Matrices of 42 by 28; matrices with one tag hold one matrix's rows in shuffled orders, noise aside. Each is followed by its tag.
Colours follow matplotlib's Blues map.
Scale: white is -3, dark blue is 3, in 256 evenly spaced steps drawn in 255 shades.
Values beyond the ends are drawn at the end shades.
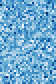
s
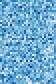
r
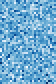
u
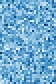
s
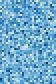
u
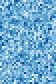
u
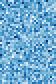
u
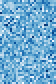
s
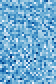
r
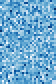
u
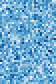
u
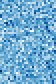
s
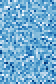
s
